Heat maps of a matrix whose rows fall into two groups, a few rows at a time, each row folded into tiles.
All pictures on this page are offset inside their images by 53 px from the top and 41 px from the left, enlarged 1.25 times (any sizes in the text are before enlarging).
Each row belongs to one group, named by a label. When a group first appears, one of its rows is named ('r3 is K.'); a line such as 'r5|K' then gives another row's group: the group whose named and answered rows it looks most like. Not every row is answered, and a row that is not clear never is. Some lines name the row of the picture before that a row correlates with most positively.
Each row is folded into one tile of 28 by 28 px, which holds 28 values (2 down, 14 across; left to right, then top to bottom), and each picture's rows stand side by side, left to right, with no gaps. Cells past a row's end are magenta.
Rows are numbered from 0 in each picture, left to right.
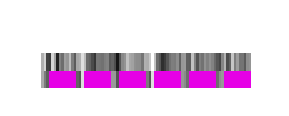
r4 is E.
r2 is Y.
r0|E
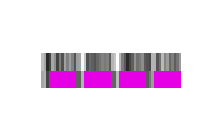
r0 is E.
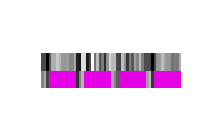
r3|Y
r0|Y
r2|E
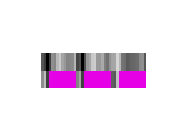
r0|Y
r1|Y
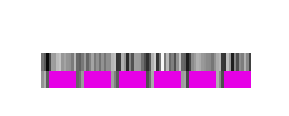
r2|E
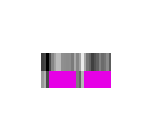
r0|Y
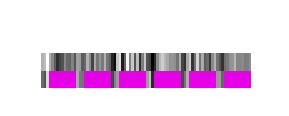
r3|Y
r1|E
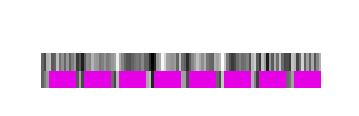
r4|Y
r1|Y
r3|Y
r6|E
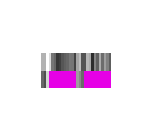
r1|E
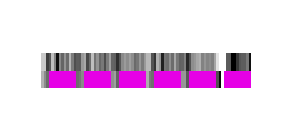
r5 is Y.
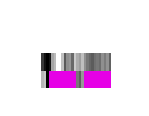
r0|Y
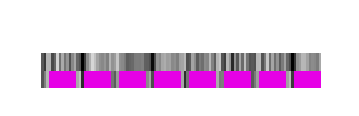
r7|Y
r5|E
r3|Y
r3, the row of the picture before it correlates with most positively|0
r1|Y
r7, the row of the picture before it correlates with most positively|0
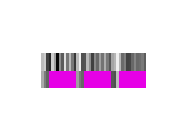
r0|E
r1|E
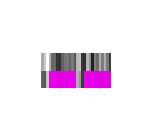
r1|E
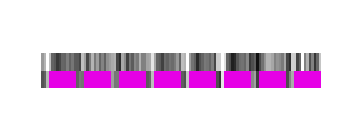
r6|Y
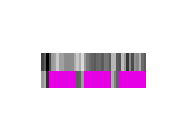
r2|E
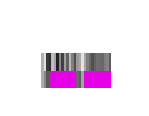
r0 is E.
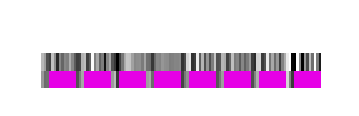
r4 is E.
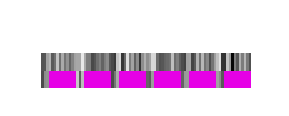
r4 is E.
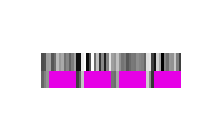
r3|E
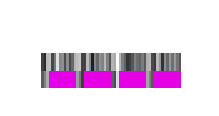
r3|E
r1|E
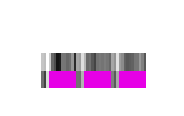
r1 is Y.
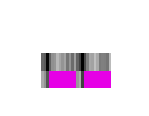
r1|Y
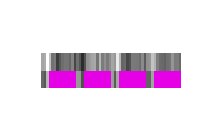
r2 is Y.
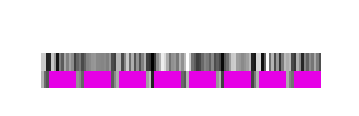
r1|Y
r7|E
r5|Y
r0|E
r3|Y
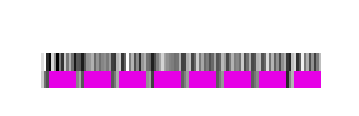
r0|E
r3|Y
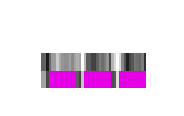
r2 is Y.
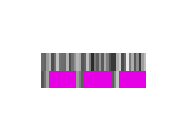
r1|E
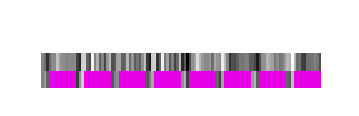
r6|Y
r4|Y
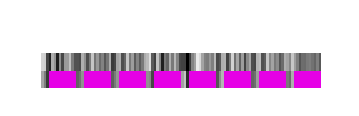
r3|E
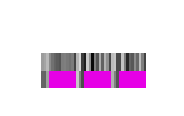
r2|E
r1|E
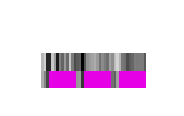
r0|E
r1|Y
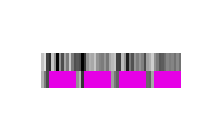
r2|E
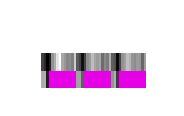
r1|Y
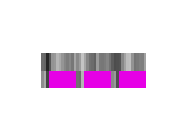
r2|Y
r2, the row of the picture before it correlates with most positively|0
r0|Y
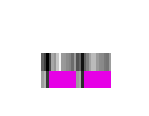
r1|Y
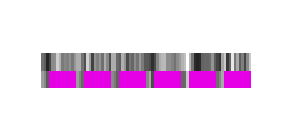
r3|Y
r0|Y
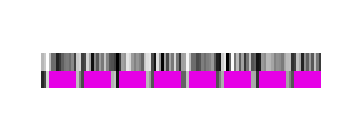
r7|E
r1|E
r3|E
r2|Y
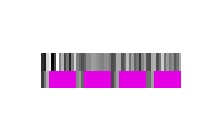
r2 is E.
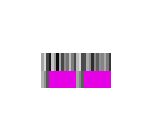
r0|E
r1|E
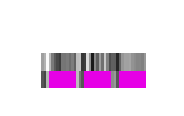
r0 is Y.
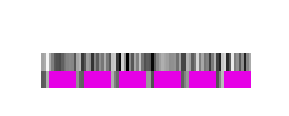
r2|E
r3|Y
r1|E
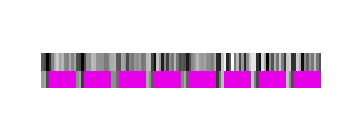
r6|E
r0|Y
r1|Y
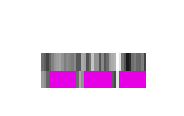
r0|Y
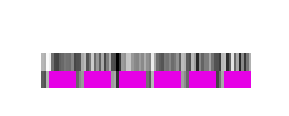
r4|E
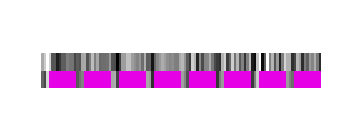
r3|Y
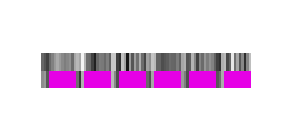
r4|E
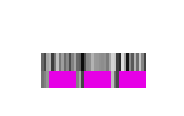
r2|E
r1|Y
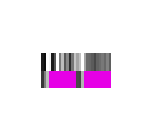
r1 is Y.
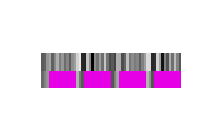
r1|E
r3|E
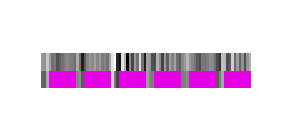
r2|E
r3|E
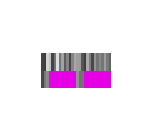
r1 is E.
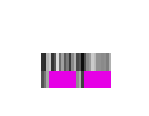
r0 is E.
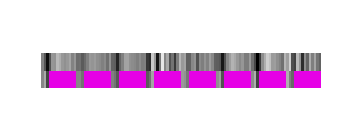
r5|Y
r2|Y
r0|Y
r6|Y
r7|E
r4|E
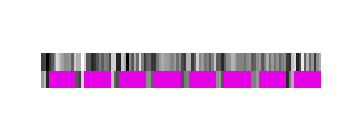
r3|Y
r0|Y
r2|E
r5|Y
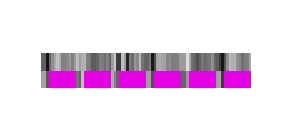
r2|E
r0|Y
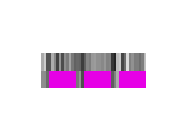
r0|E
